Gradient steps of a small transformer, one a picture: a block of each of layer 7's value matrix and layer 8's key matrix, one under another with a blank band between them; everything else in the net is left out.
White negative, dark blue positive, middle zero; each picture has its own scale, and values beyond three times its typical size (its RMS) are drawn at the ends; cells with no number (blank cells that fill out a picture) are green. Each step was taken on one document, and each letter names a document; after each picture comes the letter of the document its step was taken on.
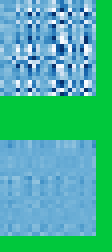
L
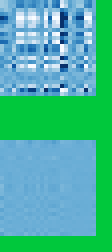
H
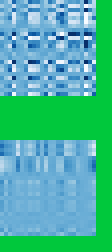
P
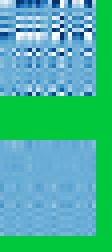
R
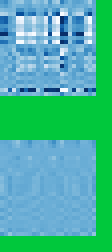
H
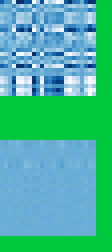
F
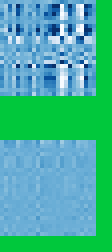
R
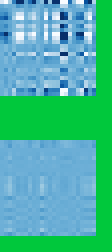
H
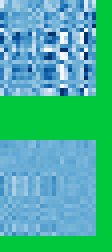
L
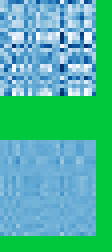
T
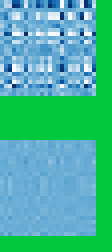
T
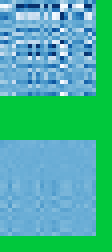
R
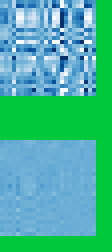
H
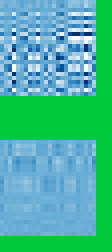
P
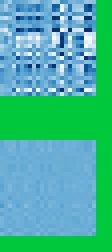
R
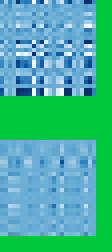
F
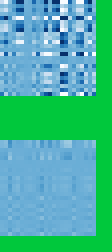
H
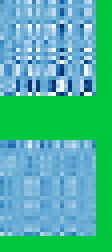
L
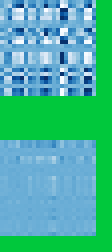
H
